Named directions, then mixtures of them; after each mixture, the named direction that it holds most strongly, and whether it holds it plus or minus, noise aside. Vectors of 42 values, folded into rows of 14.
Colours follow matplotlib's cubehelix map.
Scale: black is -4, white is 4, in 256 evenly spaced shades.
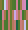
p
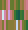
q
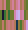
q, minus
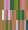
q, plus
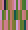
p, minus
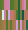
q, plus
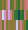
q, plus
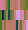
q, minus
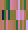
q, minus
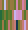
p, plus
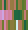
q, plus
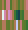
q, plus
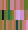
q, minus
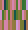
p, minus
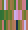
p, plus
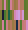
q, minus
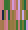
q, minus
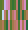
p, plus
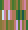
q, plus
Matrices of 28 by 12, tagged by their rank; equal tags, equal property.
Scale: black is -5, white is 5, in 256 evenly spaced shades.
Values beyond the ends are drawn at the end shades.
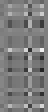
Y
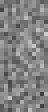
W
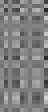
Y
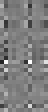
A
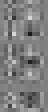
A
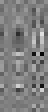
A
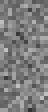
W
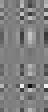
Y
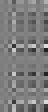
Y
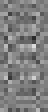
A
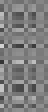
Y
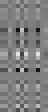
Y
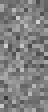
W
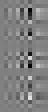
Y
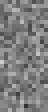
W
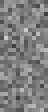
W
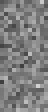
W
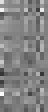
A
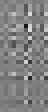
A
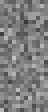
W
